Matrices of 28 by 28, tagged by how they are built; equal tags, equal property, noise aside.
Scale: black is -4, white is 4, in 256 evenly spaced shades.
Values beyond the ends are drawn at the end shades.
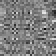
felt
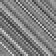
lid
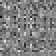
felt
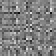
felt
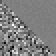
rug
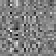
felt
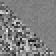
rug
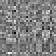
felt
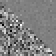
rug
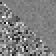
rug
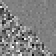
rug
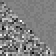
rug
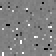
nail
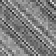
lid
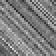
lid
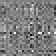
felt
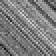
lid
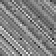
lid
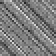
lid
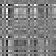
felt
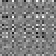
felt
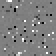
nail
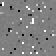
nail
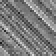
lid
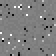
nail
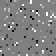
nail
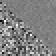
rug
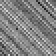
lid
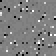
nail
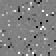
nail
